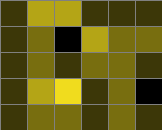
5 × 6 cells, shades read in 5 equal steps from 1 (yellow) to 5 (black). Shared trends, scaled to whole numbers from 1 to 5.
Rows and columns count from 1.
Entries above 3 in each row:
4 2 3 3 3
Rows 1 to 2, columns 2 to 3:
2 2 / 3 5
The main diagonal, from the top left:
4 3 4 4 3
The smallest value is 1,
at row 4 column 3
